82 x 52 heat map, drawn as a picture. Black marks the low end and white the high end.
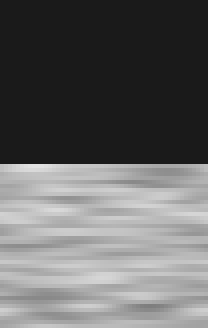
It is made of 2 by 1 panels. Panel 1,1: very low, flat. Panel 2,1: high, streaked across.
